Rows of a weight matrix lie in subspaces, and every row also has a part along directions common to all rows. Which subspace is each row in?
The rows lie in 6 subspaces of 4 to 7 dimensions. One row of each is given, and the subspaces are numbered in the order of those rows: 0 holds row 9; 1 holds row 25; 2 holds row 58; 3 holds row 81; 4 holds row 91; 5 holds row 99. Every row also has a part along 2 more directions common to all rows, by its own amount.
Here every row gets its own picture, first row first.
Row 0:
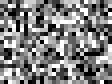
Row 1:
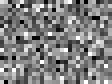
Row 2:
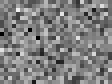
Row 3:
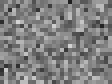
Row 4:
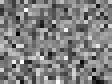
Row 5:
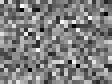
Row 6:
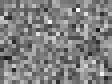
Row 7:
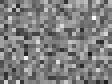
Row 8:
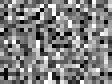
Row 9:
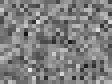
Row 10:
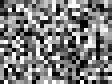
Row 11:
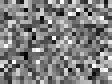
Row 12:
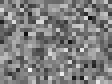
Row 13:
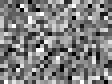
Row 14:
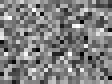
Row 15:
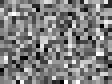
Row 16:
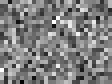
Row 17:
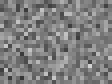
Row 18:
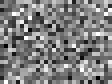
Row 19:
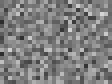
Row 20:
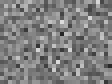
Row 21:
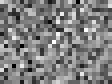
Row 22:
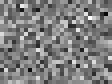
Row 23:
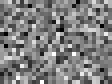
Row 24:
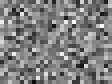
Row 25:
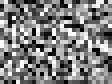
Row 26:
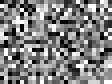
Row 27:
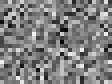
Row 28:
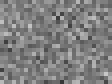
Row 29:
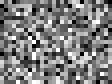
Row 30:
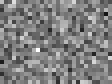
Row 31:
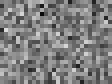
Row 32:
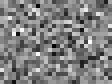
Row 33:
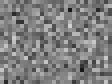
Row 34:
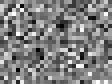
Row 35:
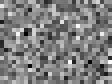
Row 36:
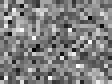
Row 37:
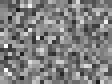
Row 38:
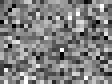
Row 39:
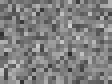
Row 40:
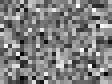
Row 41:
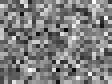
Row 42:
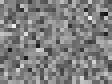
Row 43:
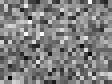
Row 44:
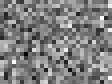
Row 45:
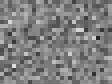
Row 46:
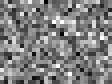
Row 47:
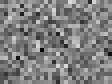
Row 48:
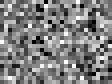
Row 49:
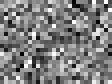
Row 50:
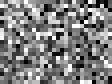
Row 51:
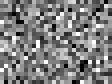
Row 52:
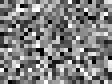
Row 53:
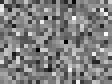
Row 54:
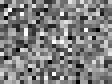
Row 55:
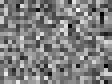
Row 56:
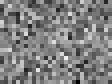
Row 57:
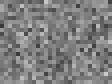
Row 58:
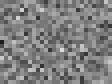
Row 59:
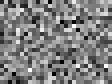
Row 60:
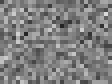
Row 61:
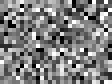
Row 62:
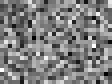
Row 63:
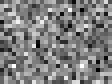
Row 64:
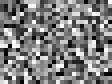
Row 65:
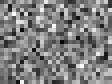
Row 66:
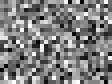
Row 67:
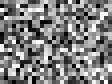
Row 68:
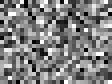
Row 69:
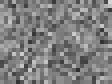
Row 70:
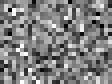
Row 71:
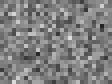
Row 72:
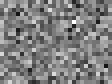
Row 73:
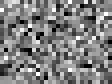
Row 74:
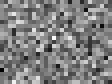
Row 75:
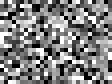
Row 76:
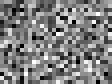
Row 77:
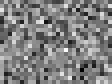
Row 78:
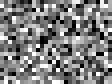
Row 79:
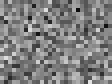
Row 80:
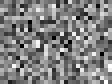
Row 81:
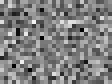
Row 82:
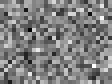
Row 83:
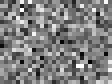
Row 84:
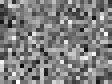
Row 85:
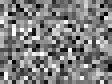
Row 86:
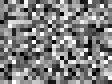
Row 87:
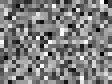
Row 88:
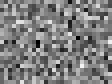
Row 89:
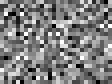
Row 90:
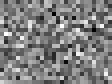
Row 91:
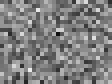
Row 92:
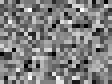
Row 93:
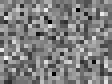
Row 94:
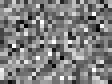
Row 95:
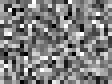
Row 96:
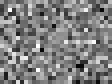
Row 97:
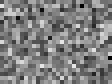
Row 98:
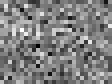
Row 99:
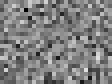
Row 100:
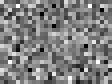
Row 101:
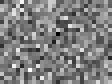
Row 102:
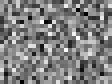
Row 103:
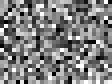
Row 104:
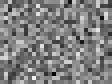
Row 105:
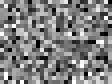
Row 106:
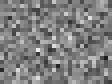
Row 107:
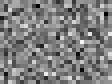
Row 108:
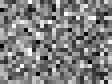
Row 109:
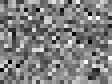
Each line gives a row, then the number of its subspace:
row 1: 5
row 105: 5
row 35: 2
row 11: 1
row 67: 2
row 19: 3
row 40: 4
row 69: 3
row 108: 2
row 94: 0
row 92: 3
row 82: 1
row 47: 5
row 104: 0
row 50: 1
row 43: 1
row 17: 4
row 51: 0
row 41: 5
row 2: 4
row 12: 0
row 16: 2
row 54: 0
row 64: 4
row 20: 2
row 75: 0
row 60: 5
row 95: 4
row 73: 2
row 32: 1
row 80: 2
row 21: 4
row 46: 2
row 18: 0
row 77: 0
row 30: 5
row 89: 5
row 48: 2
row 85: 1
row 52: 0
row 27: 3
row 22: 3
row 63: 0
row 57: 4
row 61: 3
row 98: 1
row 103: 5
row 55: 0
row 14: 1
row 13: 5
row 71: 1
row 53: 5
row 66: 2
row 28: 4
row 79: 0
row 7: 5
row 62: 4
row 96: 5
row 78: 2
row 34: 5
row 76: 4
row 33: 0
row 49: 3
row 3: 4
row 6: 0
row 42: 5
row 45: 3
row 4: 0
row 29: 3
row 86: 1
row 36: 1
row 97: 2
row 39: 1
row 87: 2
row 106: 1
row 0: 2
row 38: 4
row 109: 1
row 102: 0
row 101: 4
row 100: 5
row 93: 0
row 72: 3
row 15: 2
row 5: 3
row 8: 5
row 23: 4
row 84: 3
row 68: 2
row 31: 5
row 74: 1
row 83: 2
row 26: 2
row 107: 0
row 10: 5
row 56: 4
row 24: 3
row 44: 1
